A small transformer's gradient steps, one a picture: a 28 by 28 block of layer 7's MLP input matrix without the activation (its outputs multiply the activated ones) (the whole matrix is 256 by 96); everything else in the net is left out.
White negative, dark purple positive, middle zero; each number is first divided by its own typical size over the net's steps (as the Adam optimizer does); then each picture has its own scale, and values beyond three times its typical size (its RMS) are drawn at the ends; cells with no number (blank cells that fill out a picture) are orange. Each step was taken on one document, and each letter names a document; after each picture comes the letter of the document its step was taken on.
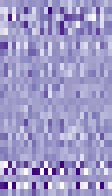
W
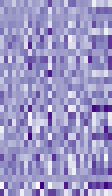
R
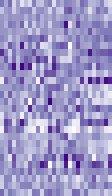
R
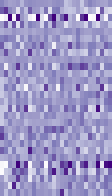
W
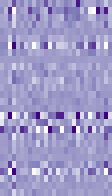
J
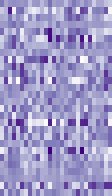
R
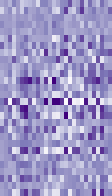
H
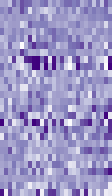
R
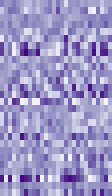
H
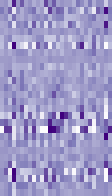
J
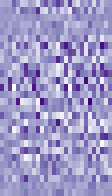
H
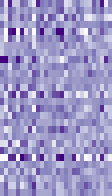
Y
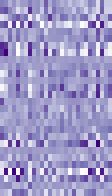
W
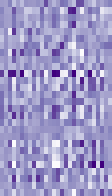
H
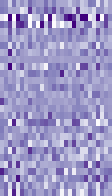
W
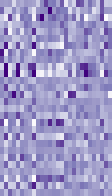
Y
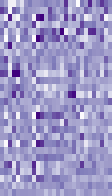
Y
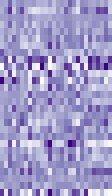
R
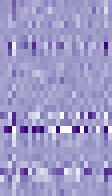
J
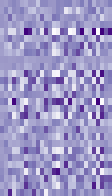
H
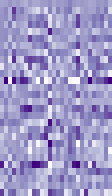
R
